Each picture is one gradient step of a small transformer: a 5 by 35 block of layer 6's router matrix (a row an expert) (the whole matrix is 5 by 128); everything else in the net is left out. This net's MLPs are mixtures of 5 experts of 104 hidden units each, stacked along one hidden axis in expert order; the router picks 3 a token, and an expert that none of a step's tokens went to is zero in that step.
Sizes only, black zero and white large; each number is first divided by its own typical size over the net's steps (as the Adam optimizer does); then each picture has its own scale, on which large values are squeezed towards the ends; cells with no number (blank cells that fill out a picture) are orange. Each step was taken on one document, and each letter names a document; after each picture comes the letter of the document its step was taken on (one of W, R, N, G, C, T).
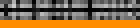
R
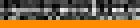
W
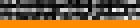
W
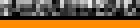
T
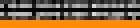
R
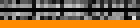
R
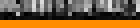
T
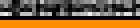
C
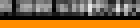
T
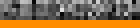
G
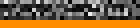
C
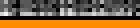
C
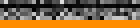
W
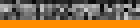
T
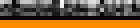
C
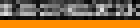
T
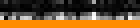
W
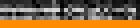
G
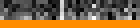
W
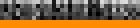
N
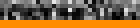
T
